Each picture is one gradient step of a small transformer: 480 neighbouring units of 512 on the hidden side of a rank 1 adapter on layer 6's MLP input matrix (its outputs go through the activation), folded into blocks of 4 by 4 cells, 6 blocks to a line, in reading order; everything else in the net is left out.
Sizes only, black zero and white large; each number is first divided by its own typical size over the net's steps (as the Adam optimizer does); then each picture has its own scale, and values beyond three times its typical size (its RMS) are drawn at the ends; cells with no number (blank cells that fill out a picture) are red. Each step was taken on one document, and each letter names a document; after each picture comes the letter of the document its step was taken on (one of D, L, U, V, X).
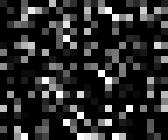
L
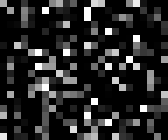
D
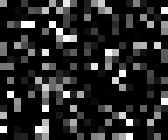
L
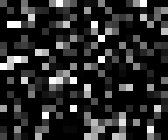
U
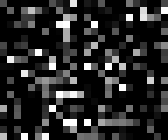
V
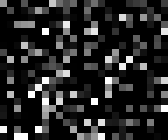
V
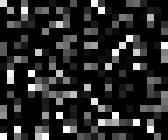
D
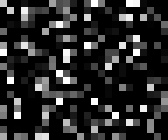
D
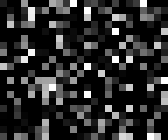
U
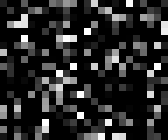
L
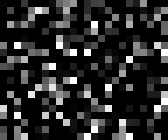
U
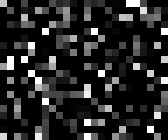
U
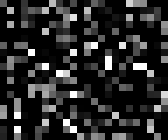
D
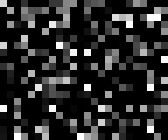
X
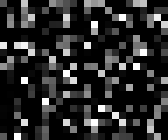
X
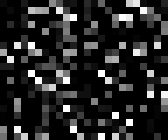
V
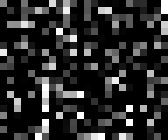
L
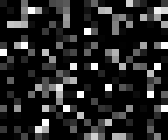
L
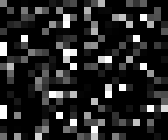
D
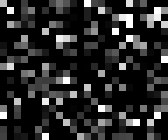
X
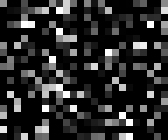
L
